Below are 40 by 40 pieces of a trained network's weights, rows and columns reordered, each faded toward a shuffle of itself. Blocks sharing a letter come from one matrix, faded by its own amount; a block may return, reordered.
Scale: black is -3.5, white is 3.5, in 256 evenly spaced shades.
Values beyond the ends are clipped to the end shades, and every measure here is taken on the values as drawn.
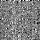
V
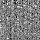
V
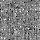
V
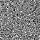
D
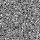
D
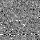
D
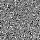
D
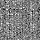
V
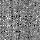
V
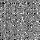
V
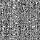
V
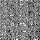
V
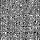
V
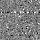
D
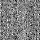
V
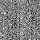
V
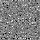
D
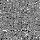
D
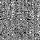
V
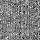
V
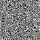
D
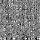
V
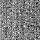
V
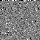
D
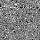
D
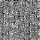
V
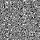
D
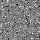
D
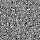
D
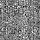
V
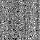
V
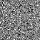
D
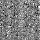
V
